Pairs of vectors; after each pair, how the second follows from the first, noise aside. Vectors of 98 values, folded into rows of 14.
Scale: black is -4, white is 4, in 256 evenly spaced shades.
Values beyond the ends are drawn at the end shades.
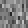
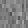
shrunk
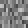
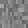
shrunk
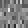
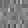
shrunk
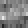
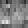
wrapped around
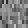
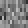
wrapped around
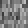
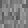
shrunk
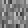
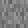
shrunk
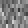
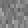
shrunk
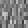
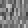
wrapped around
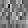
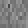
shrunk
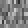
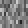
wrapped around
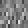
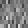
wrapped around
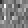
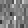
wrapped around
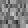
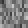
wrapped around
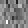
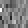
wrapped around
